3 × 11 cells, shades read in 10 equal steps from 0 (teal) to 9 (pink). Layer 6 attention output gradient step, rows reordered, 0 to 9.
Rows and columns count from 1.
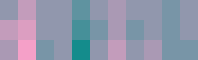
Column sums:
18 24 14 15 5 14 19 14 16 12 14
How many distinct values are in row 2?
6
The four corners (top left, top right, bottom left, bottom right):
5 5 6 4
